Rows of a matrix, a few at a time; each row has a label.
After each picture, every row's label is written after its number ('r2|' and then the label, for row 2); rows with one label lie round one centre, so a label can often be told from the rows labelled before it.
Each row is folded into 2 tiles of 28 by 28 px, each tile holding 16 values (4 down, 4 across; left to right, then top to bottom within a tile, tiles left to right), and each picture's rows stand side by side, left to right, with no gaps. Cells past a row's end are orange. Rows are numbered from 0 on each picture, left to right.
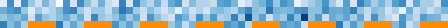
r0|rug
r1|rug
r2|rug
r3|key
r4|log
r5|log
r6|rug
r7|key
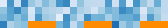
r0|rug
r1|key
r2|rug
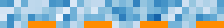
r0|key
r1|key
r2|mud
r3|key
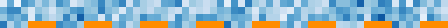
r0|rug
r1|log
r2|key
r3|key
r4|rug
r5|key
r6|mud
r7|rug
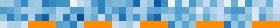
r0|mud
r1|log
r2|mud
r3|rug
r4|rug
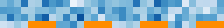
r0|mud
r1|log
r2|mud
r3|key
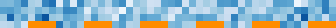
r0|mud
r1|rug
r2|key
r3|key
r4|key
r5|log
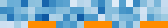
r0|mud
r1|log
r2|rug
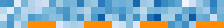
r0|key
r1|mud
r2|mud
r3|log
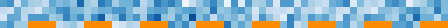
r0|key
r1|mud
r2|mud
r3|log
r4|rug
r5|key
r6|key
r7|log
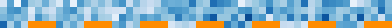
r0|rug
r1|rug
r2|key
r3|mud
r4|log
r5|mud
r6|log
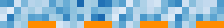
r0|key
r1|mud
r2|key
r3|key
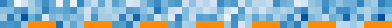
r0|log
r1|rug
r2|log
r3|key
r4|key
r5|log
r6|mud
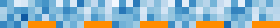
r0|log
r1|rug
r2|rug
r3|rug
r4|rug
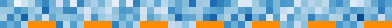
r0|log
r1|rug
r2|rug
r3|mud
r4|log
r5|key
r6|log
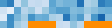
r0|key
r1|mud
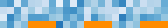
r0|key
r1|rug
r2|key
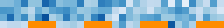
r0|mud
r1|mud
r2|key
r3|rug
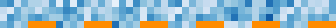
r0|key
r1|rug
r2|rug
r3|key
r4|mud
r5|key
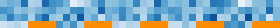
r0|mud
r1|log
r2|mud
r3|mud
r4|log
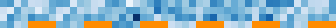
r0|key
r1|key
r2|log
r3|mud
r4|mud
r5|key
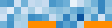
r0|key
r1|log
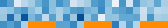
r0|log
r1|log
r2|rug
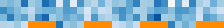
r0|mud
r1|rug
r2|mud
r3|rug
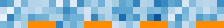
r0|key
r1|rug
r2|mud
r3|key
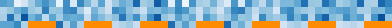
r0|log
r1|rug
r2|mud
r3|rug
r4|rug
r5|mud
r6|mud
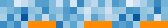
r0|log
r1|rug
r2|log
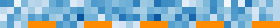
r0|key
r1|log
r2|mud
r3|log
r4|rug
